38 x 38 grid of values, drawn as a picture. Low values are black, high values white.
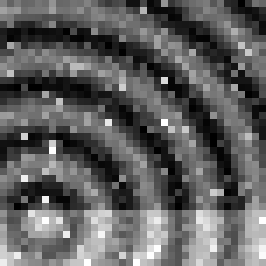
Average level on the scale: 40%. Rings: centred on the bottom left. Seam: horizontal, 80% of the way down, the bottom part higher.
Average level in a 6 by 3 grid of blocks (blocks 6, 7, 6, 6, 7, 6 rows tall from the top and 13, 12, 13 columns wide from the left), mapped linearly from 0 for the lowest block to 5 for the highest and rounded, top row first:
0 1 0 / 1 0 1 / 1 1 0 / 1 0 1 / 1 2 2 / 4 5 5
